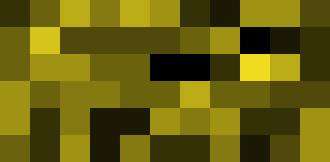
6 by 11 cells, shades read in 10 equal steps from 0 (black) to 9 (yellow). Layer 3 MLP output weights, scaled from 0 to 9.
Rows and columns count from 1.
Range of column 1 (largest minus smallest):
4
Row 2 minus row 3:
0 2 -3 -1 -1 3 4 4 -9 -6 0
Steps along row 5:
down up down same up down up down same up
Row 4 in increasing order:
3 3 4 4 4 4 4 5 5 6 7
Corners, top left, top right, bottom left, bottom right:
2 3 4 6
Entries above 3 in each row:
7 4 7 9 6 5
